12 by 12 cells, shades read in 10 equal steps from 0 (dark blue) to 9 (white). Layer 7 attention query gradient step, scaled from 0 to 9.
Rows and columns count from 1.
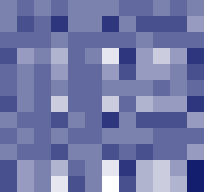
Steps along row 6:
up down up down same up same same down up down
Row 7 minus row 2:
-2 2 0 6 -1 -1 6 -1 4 3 3 -4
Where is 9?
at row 12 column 7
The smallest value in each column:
2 2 3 1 2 3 1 1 2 2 2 0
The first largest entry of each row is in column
1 12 4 7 4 2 4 12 2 12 7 7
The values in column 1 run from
2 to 4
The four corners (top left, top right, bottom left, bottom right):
4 4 2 0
